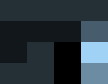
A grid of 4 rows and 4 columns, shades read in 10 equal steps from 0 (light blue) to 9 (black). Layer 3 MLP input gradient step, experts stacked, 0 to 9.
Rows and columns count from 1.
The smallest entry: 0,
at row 3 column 4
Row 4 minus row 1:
0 0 2 -4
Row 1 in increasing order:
7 7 7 7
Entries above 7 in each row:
0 3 2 1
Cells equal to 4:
0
